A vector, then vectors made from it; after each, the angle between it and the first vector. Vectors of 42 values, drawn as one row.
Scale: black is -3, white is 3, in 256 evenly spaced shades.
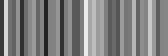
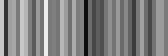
nearly opposite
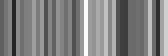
partly aligned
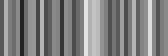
nearly parallel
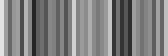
orthogonal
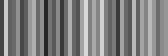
nearly parallel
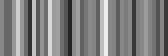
orthogonal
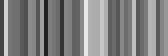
nearly parallel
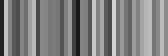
partly aligned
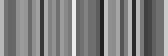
partly opposed
